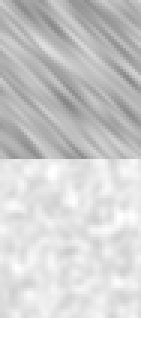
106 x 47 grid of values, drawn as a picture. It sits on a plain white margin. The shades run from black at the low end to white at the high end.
The table splits into 2 rows of 1 panel. Panel 1,1: high, slanting down to the right. Panel 2,1: very high, blotchy, faint in contrast.
